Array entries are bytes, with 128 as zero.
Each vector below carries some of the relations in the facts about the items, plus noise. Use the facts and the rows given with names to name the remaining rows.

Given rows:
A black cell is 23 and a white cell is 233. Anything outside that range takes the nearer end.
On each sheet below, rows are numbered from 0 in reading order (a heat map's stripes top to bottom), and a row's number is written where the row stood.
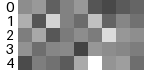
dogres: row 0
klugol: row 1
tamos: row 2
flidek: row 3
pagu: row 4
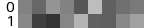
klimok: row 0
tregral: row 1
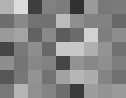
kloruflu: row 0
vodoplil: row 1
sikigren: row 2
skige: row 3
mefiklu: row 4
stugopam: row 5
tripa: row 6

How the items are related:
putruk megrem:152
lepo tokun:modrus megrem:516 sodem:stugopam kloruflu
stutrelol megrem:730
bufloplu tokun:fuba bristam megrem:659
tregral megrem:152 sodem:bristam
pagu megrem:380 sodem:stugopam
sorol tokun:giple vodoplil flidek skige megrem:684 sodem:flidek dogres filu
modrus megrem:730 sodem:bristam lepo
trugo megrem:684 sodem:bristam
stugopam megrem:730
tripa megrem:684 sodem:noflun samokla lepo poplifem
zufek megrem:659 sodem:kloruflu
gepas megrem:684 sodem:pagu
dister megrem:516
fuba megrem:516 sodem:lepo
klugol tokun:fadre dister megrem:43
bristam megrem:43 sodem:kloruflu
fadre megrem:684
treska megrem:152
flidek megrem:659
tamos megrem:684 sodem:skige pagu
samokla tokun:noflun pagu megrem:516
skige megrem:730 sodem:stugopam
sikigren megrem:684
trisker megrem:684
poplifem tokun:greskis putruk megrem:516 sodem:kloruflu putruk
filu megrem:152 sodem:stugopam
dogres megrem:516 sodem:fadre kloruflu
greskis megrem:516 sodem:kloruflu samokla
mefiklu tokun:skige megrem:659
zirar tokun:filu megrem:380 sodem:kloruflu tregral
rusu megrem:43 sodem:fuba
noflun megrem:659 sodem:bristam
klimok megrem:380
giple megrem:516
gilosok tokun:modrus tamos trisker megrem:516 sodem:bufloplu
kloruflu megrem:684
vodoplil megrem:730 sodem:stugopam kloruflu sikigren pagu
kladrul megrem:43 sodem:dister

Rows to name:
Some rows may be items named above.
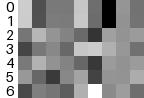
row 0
bristam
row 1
bristam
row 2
tripa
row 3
skige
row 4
tripa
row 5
trugo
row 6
pagu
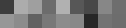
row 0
lepo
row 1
zirar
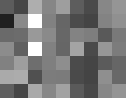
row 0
modrus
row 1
fuba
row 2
samokla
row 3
rusu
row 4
poplifem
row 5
zufek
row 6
modrus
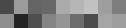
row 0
filu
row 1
noflun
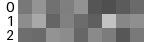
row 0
greskis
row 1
sorol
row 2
samokla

